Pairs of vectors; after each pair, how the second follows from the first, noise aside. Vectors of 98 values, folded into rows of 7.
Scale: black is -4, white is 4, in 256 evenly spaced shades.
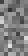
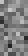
negated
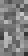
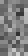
wrapped around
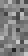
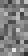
negated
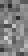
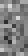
negated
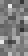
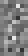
shuffled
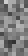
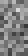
shuffled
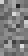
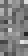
shuffled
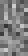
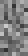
negated
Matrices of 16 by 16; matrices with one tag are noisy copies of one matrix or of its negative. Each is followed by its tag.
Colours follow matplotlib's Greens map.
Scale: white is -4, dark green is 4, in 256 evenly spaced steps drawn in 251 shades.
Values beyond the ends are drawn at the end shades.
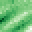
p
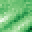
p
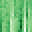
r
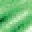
p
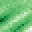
p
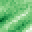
p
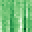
r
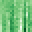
r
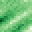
p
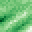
p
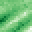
p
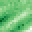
p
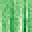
r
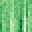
r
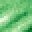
p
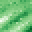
p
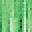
r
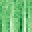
r
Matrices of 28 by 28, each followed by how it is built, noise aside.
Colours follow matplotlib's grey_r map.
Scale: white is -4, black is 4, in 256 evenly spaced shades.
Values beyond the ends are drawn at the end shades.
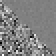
lower triangular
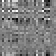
low rank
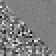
lower triangular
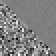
lower triangular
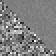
lower triangular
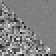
lower triangular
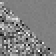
lower triangular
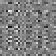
low rank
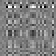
low rank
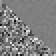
lower triangular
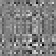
low rank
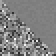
lower triangular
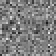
low rank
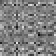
low rank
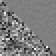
lower triangular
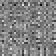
low rank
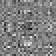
low rank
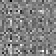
low rank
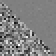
lower triangular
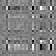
low rank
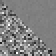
lower triangular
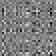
low rank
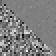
lower triangular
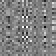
low rank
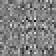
low rank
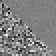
lower triangular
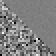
lower triangular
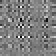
low rank
